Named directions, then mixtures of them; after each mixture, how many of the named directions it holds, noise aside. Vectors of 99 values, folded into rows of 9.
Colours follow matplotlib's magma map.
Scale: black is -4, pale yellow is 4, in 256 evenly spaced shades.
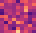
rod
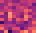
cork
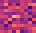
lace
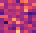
one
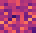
two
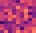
three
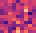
two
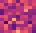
two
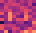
one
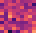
two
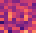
one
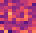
one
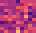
three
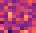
one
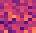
two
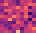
three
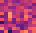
one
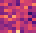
two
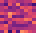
two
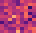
three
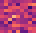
one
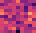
two
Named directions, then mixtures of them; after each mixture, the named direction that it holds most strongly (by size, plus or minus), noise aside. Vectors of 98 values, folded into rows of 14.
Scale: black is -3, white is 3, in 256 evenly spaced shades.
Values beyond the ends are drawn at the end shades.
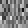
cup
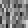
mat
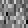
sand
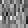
sand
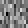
sand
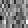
sand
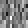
cup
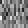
cup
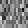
cup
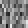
mat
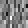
cup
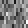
sand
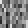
mat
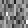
sand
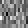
sand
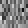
cup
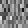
cup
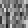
mat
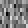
mat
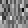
cup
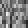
mat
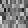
cup
